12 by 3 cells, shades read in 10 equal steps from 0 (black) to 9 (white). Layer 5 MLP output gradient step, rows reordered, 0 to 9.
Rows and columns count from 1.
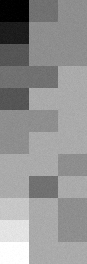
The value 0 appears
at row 1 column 1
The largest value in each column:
9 6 6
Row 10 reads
7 6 5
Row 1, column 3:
5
